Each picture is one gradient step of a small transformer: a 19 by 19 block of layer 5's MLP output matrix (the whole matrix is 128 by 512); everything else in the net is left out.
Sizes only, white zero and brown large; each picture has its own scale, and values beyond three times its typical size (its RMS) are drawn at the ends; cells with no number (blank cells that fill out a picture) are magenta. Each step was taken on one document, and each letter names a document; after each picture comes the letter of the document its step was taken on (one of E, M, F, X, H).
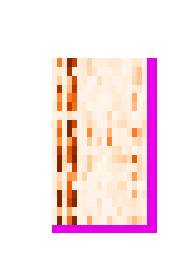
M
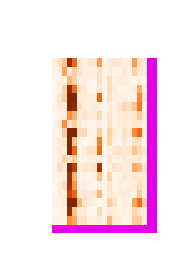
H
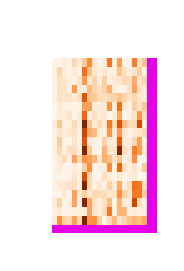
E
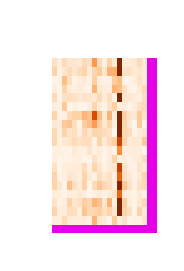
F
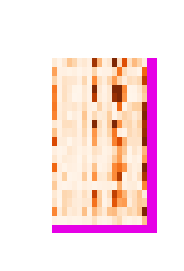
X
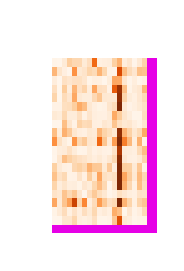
F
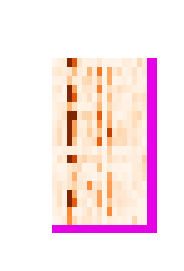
H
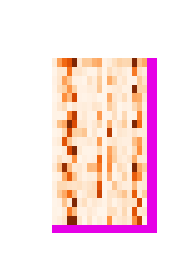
H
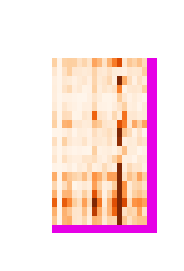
X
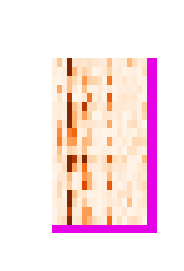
M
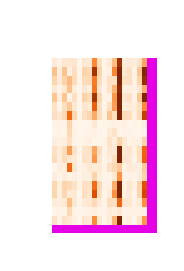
X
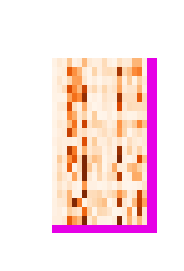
E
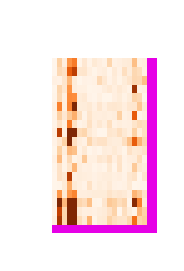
M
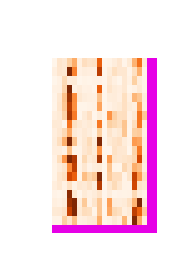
H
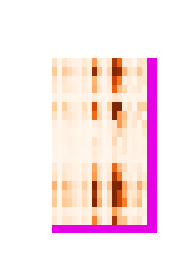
X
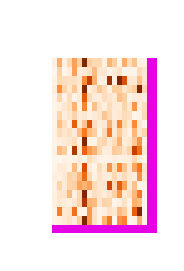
E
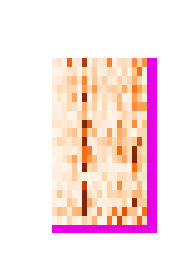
E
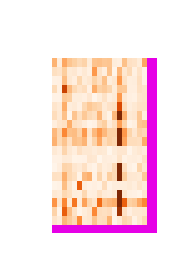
F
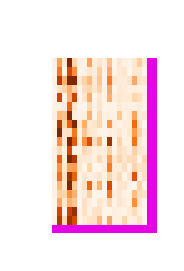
M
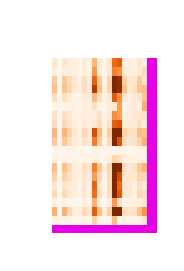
X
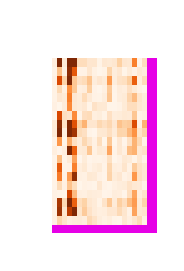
M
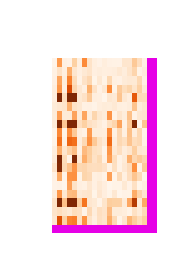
M
